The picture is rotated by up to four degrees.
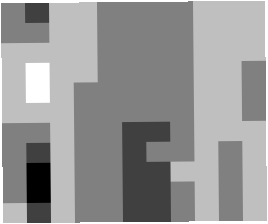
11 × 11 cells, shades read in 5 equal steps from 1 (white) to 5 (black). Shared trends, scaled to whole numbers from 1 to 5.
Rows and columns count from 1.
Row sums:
29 28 26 26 27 28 31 32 33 34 32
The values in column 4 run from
2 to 3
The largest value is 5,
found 2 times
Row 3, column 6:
3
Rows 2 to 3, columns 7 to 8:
3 3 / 3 3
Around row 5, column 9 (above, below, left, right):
2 2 3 2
